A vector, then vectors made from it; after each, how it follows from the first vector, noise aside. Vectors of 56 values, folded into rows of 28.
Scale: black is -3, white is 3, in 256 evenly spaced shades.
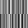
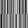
wrapped around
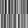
reversed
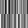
reversed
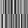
wrapped around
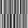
wrapped around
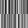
reversed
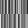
reversed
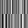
wrapped around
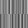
shrunk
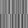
shrunk
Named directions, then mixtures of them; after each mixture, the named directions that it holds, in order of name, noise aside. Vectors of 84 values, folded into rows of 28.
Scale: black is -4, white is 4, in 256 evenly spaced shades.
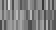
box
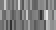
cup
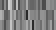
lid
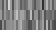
box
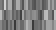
cup, lid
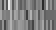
box, lid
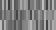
box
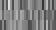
box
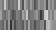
cup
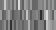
cup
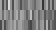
box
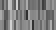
lid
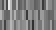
box, lid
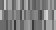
cup, lid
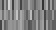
box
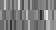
cup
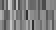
lid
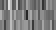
box, lid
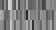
lid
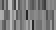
lid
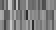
lid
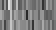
box, lid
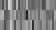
lid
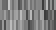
box, cup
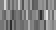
cup
